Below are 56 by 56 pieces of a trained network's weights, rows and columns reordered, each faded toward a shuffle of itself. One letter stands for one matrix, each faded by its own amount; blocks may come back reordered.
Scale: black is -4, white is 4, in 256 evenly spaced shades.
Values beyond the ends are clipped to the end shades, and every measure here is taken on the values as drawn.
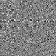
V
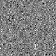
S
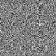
V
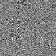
S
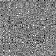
S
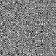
V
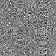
S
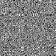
V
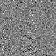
S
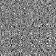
V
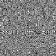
S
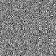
V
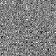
V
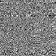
V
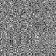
V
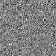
S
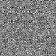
V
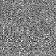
V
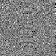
S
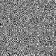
V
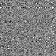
S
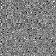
S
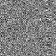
V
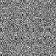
V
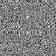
V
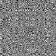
V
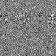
S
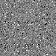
S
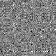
S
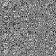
V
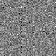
S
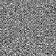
V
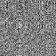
V
